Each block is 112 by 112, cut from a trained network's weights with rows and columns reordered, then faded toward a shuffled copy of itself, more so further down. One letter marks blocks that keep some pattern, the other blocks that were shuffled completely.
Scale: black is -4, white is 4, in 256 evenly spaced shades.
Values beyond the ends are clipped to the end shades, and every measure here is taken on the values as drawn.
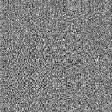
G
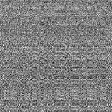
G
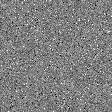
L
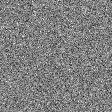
L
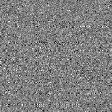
G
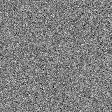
L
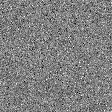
L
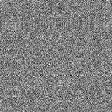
G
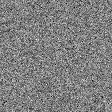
L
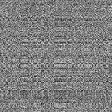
G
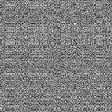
G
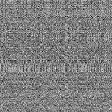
G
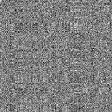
G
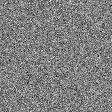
L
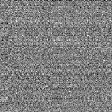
G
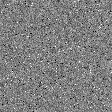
L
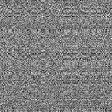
G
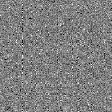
G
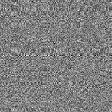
G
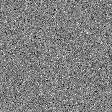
L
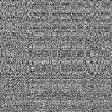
G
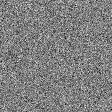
L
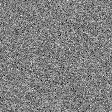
L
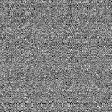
G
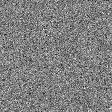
L
